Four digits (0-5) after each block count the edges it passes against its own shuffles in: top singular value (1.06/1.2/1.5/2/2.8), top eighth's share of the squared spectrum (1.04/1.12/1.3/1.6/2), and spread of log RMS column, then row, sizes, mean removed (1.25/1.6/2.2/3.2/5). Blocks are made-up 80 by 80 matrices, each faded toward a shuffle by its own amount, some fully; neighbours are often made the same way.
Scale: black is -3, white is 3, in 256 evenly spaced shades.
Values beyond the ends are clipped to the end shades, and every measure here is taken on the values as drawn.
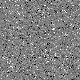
1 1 0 1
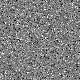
0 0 0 0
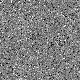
0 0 0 0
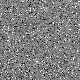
2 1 0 0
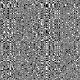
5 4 3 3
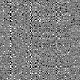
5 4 3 2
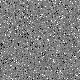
2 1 0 0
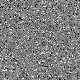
2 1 0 0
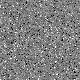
0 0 0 0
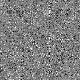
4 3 2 1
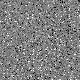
0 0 0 0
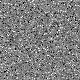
0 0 0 0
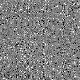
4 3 2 1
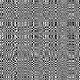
5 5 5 4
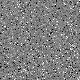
2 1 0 0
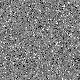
1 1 0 0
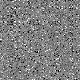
3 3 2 1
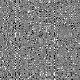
4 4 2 2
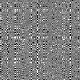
5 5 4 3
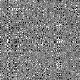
4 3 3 2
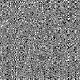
4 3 2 2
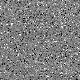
2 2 1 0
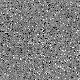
2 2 0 0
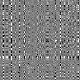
5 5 4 3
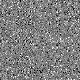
3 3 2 1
